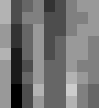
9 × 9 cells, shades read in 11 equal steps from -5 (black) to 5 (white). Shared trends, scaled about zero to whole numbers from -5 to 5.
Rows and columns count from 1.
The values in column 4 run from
0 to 2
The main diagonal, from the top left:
2 -2 -1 1 -2 -1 2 0 -1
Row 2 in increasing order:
-2 -2 -2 0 0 0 0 1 2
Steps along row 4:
down up up down up up same down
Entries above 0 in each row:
3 2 4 4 4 3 4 3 3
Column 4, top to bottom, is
0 0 1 1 1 1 1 2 1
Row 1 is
2 -2 -1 0 -3 -2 0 1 1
